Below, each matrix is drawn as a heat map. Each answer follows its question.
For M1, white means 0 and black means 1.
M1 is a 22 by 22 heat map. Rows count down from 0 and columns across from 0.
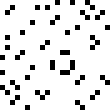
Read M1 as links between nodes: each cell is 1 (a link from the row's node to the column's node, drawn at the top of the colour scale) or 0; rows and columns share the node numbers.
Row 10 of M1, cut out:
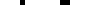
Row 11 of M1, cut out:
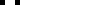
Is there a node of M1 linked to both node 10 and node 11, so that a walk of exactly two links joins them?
no
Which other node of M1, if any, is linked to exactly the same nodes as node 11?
node 17
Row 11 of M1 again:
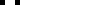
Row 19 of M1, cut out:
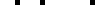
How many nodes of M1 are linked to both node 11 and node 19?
1
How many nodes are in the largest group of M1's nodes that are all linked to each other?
3
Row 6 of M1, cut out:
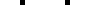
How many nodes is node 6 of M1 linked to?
2
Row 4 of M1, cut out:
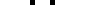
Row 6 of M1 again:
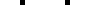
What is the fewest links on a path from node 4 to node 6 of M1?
1
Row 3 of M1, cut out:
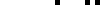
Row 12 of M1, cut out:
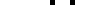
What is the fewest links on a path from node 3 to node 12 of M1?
4
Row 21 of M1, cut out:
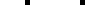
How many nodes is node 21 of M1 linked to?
2
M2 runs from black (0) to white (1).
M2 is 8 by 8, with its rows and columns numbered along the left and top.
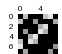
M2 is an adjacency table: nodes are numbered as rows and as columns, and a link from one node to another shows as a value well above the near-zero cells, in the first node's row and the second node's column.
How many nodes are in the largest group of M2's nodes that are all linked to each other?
2
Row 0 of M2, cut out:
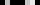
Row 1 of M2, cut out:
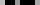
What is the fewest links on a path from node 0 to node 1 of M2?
1
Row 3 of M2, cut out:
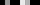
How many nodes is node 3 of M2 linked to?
3
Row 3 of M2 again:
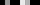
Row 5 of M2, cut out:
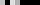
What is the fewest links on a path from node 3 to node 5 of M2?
1
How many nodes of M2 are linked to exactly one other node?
0
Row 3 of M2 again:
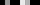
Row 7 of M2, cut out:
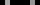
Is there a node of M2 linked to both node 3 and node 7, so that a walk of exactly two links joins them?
yes
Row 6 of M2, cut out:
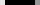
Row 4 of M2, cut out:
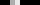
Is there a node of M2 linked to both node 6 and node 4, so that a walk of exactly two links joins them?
no
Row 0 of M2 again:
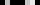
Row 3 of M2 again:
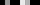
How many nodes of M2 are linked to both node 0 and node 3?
2
